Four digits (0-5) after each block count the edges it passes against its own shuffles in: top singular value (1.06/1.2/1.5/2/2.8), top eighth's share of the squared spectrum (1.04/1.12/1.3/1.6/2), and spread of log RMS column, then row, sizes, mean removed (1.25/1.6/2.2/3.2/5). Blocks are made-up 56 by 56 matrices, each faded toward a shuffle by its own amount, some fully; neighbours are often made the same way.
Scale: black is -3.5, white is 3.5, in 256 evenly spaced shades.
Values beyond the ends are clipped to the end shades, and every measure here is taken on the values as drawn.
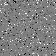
0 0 0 0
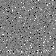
2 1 0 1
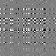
5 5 3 4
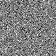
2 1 0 0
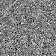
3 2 1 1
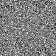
2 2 0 0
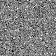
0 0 0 0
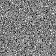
1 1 0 0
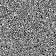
1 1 0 0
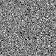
3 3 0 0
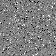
2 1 0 0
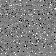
2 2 0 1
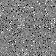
2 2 0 0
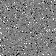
0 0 0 0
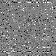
3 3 0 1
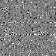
3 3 0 2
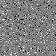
2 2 0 1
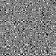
4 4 2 2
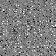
3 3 0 1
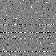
4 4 1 3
